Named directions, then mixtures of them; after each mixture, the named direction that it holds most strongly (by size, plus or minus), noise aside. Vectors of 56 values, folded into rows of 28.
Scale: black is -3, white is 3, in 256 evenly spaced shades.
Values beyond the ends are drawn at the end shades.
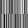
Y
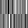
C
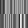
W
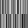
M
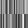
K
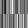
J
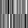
C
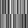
M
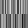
M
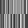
W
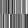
C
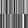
K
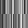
W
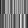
W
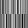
M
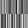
M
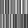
M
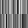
M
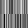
Y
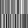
M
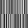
Y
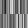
J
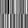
C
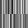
C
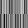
Y
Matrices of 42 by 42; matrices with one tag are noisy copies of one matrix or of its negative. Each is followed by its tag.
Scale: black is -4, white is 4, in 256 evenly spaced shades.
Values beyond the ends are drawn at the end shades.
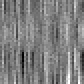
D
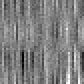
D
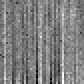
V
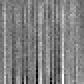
V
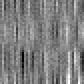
D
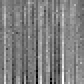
V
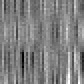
D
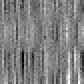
D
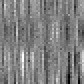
D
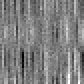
D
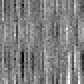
D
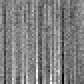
V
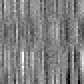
D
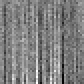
V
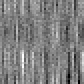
D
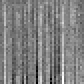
V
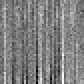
V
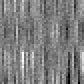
D
